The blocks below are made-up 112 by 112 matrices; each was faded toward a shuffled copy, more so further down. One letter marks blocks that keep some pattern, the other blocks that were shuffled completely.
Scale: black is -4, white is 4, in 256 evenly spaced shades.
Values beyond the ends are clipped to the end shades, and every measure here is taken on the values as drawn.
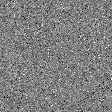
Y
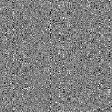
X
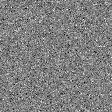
Y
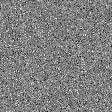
Y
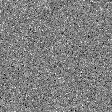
Y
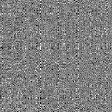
X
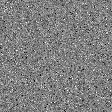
Y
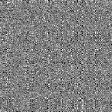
X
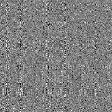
X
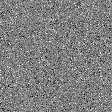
Y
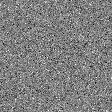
Y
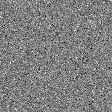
Y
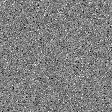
Y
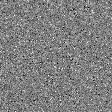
Y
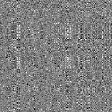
X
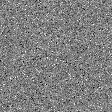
Y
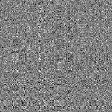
X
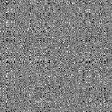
X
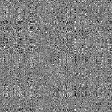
X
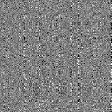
X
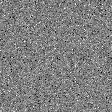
Y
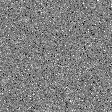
Y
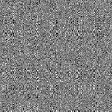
X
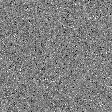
Y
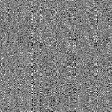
X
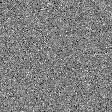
Y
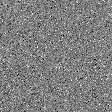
Y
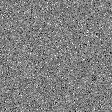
Y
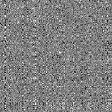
X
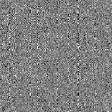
X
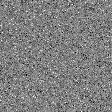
Y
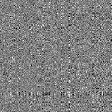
X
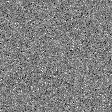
Y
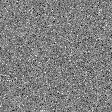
Y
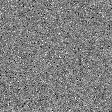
Y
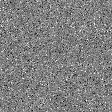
Y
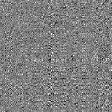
X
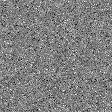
Y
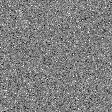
Y
